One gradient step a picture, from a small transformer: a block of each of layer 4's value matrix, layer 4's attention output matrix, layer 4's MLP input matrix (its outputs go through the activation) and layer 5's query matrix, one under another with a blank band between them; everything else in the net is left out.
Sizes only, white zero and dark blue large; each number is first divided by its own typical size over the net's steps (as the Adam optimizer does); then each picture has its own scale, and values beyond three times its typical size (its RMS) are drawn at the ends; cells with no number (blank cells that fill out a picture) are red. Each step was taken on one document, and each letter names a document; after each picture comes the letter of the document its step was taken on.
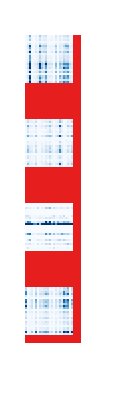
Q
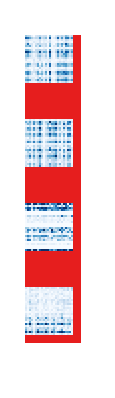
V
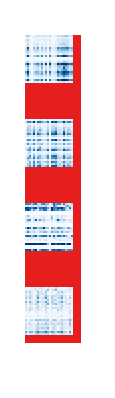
V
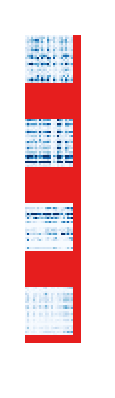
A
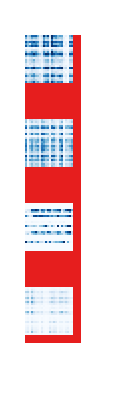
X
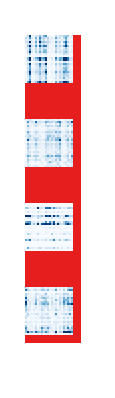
Q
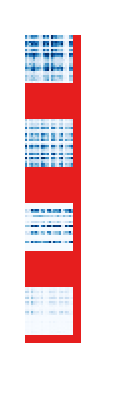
X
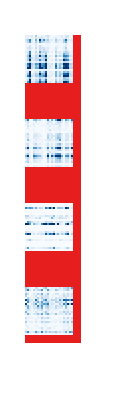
Q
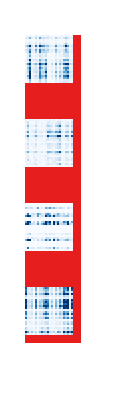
Q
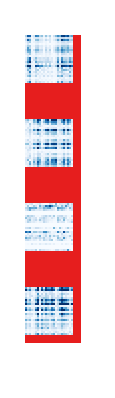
V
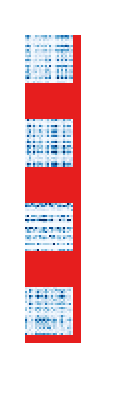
V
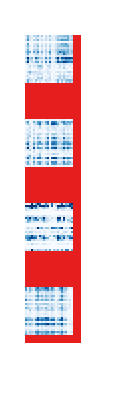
V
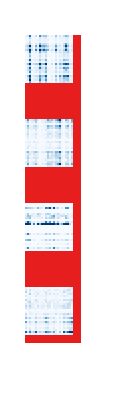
Q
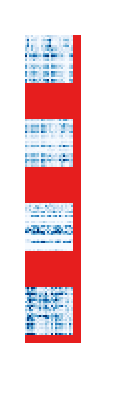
X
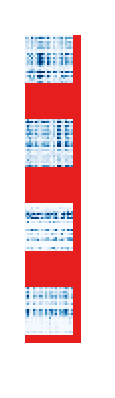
A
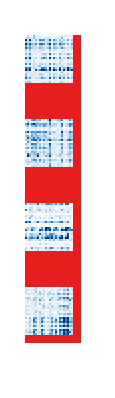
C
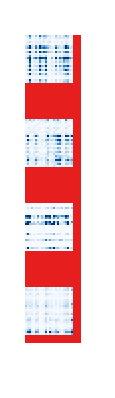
Q
